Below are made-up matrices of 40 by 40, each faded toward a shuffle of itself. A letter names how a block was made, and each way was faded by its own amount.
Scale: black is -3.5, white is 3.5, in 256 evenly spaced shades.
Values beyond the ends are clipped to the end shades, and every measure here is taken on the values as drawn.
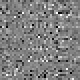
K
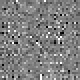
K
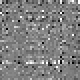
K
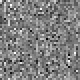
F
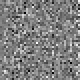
F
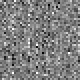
F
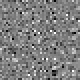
K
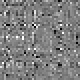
K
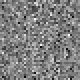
F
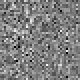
F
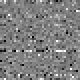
K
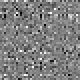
K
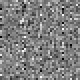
F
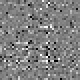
K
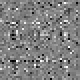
K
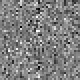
F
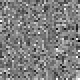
F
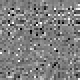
K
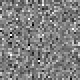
F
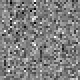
F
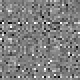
K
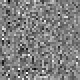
F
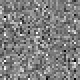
F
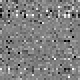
K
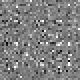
K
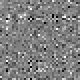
K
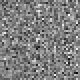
F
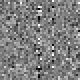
F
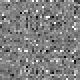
K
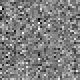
F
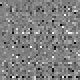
K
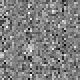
F
